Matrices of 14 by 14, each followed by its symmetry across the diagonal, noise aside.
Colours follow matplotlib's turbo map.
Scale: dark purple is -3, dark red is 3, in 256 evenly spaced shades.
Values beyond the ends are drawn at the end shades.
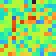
neither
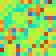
symmetric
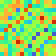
symmetric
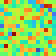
neither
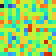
neither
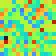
neither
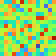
neither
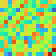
symmetric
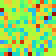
neither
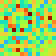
symmetric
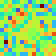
symmetric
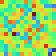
symmetric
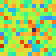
neither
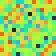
symmetric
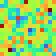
symmetric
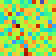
neither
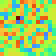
symmetric
